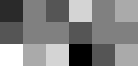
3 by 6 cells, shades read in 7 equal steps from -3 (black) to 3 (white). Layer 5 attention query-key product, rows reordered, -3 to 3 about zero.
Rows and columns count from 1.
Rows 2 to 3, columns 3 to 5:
0 -1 0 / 2 -3 -1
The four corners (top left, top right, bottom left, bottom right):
-2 1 3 1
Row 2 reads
-1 0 0 -1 0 0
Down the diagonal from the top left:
-2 0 2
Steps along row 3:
down up down up up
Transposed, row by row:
-2 -1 3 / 0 0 1 / -1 0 2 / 2 -1 -3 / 0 0 -1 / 1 0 1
